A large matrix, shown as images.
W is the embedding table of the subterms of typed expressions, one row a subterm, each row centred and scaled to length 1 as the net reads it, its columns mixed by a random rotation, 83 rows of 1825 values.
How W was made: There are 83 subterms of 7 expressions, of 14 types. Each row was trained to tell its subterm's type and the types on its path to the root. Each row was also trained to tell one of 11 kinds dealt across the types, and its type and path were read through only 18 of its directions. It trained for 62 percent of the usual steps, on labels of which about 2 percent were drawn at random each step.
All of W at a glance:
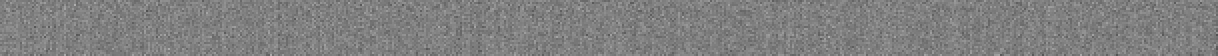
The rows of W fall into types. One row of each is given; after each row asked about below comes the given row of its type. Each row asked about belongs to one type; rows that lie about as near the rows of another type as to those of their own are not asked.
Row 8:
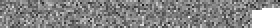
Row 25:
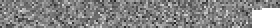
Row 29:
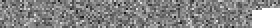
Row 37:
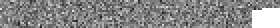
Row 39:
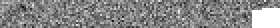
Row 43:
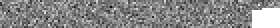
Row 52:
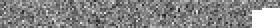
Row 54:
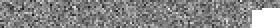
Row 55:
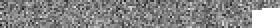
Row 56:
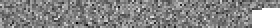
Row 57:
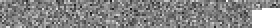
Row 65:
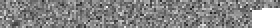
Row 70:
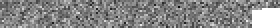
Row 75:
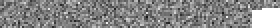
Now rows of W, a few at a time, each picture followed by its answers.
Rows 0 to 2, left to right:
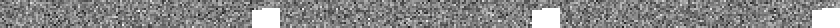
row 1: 70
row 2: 43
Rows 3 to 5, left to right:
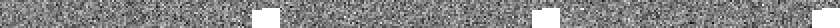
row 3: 52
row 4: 65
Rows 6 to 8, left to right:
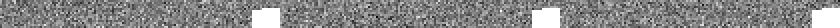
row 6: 29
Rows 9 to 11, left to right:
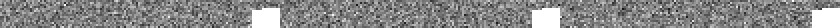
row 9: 54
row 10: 8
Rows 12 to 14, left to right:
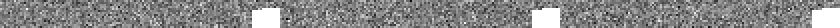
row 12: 29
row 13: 57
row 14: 54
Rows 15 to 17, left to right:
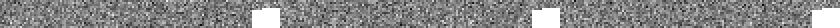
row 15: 75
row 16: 37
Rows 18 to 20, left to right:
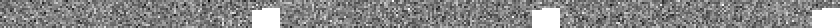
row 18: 75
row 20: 54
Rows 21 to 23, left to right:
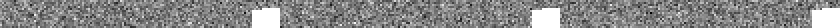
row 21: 43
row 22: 54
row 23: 37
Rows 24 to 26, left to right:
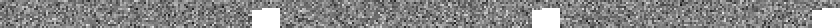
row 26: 65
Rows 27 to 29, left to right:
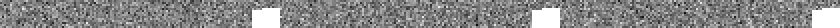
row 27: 70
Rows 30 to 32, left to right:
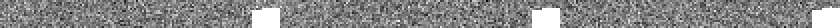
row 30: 55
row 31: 52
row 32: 56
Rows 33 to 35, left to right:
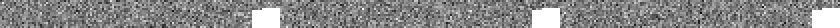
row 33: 8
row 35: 65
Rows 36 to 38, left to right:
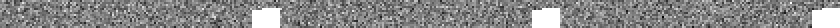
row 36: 56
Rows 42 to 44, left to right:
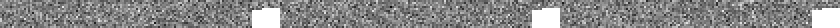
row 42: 56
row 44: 57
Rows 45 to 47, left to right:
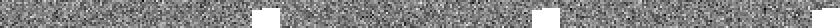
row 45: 57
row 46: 43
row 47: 75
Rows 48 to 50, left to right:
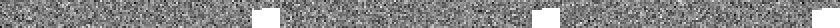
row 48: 25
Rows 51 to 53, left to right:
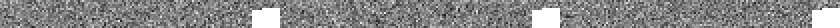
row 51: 52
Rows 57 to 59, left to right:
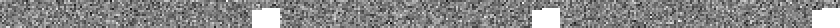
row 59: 65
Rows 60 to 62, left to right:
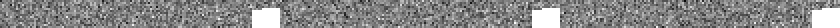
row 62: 55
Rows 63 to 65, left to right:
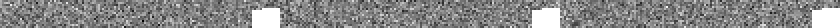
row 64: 55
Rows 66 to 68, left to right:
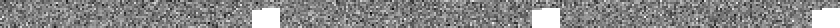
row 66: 65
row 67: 57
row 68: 8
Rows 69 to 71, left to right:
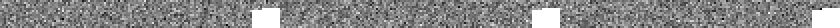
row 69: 75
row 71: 37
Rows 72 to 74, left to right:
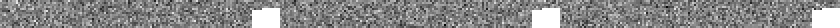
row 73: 8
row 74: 37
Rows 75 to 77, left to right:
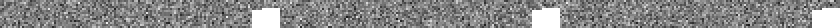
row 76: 52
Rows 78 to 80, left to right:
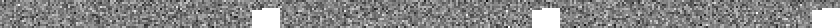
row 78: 8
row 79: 25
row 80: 52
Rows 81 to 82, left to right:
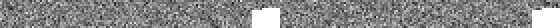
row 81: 54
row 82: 25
